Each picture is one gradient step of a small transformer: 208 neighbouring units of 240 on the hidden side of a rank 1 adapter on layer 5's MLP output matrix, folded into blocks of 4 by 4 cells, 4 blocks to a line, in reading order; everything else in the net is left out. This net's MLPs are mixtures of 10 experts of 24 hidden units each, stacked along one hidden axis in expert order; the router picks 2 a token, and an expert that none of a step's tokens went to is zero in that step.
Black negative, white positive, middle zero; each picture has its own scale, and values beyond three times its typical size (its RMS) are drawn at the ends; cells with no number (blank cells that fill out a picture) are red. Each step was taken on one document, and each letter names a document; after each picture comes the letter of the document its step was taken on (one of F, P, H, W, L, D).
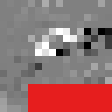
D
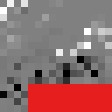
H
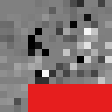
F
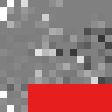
H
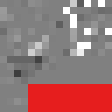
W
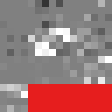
D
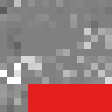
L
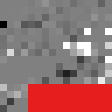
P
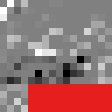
H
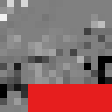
H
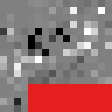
F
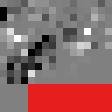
W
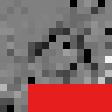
P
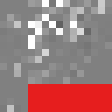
F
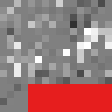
F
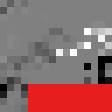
H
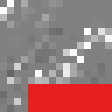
H
